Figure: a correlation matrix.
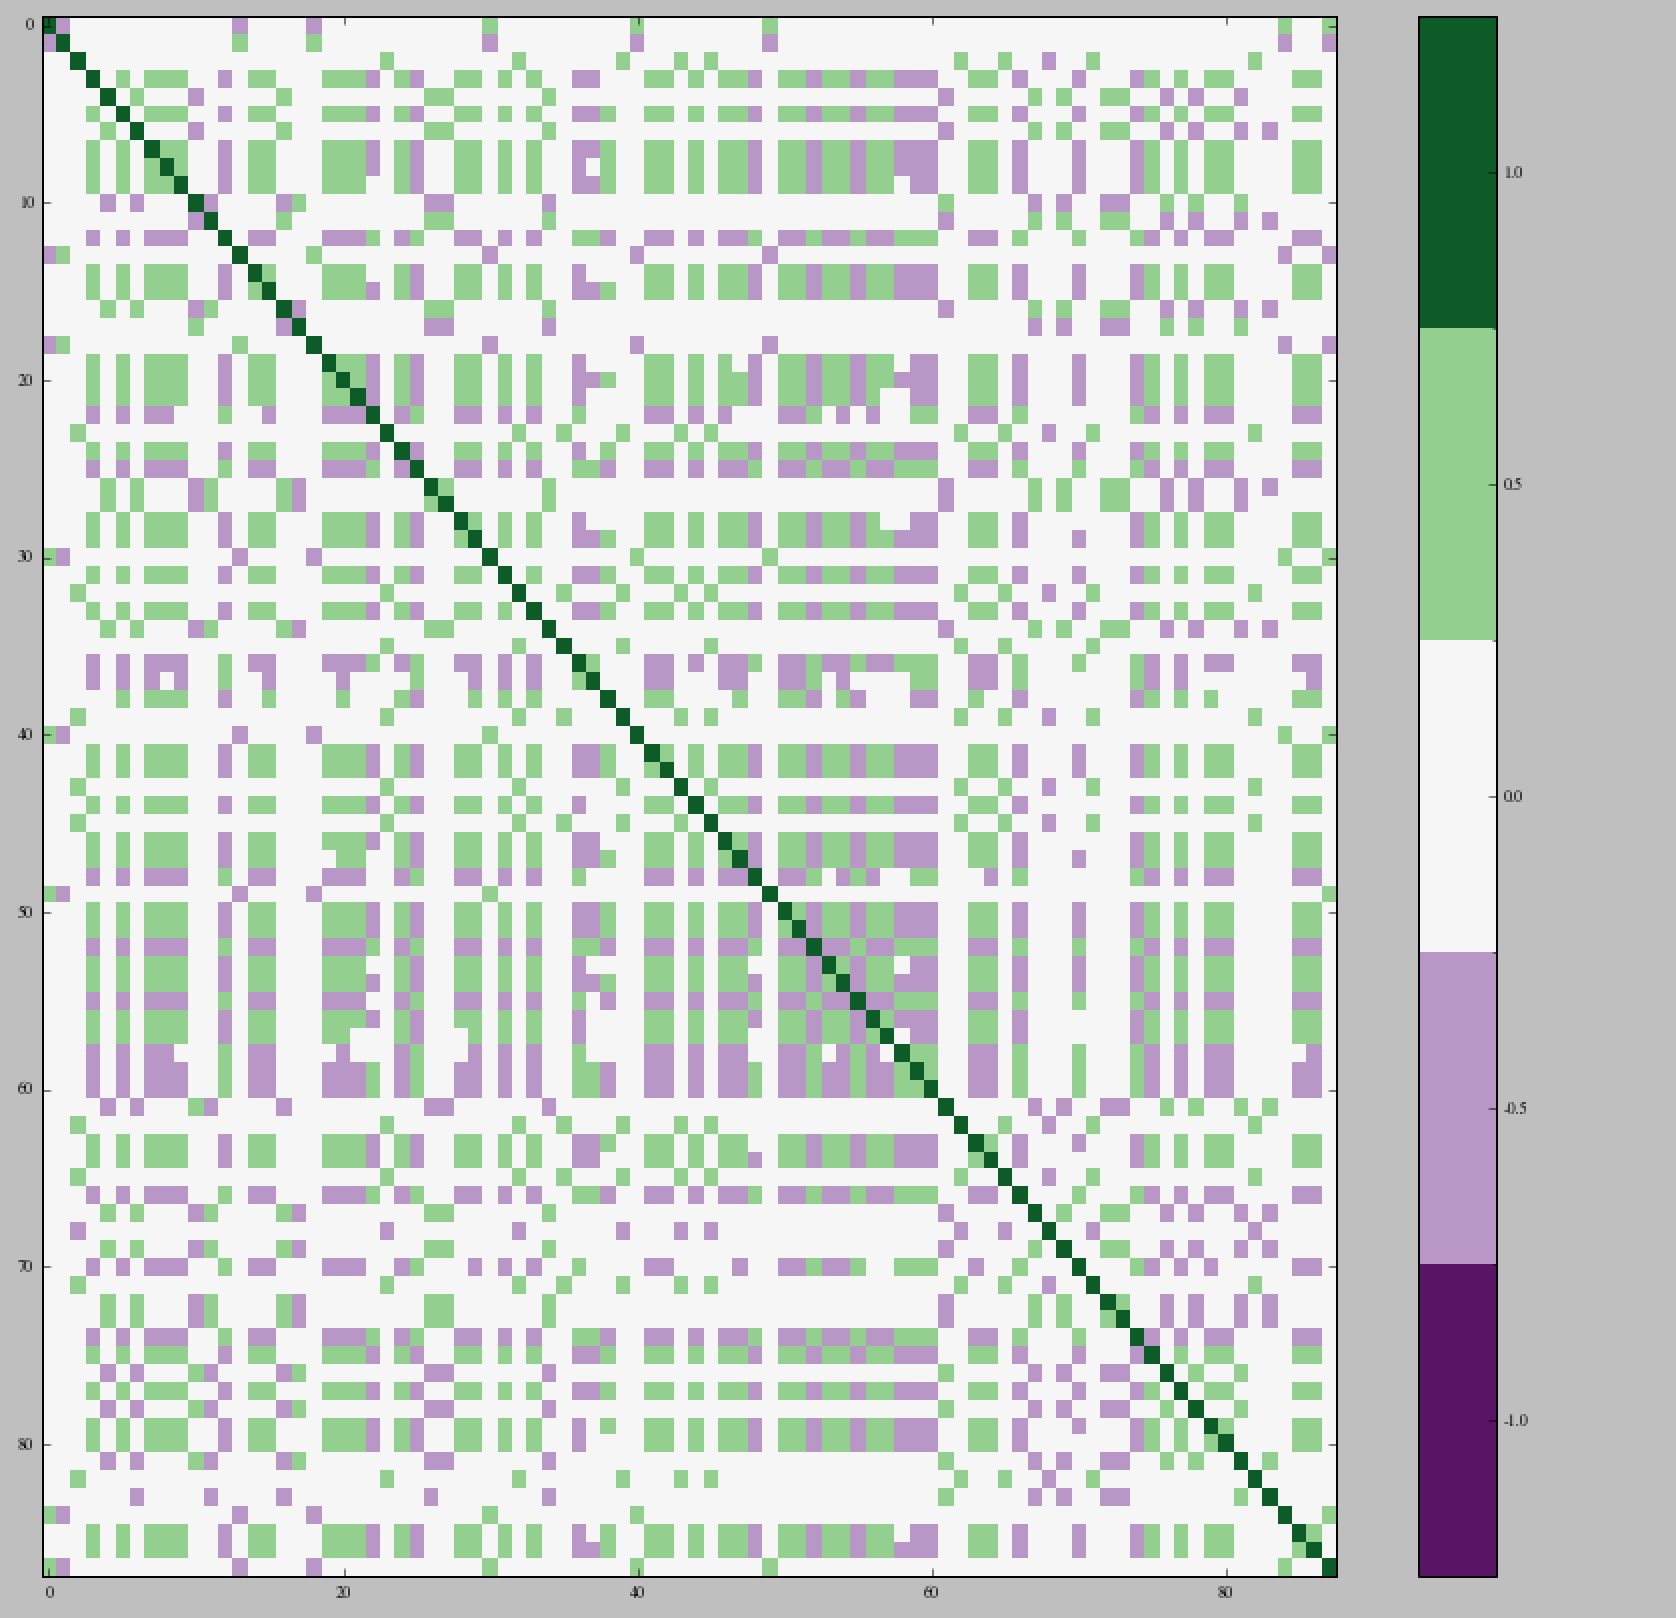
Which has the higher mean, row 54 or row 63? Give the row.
63
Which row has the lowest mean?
55
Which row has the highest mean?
53
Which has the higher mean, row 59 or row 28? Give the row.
28
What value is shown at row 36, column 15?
-0.5
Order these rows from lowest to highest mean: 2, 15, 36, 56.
36, 2, 15, 56
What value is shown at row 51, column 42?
0.5
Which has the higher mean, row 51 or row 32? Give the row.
51
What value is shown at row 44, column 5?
0.5
